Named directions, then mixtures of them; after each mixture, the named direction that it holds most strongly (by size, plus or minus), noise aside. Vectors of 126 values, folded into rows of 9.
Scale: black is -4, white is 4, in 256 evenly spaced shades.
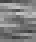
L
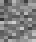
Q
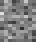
Q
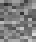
Q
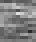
L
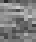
L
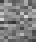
Q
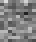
Q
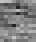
L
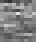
L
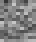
Q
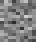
Q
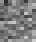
Q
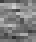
L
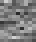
Q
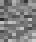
Q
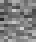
Q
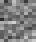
Q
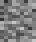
Q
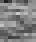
L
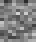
Q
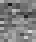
L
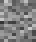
Q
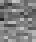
Q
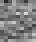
Q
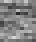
L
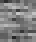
L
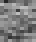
L
